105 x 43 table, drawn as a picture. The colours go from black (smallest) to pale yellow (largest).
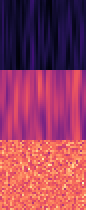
It is made of 3 by 1 panels. Panel 1,1: very low, streaked downward, faint in contrast. Panel 2,1: middling, streaked downward. Panel 3,1: high, fine-grained.
